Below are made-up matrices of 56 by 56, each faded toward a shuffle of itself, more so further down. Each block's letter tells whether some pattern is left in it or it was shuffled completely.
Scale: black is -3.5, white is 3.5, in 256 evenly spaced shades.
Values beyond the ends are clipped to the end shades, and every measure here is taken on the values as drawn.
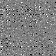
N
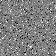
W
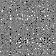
N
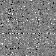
N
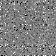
N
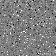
W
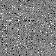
N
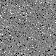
W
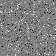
W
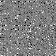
N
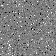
W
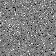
W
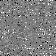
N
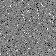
W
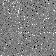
W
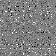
N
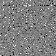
N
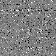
N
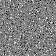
W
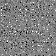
N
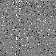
N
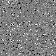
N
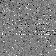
N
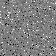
W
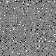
N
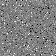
W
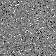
W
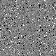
N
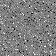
W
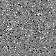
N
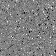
W
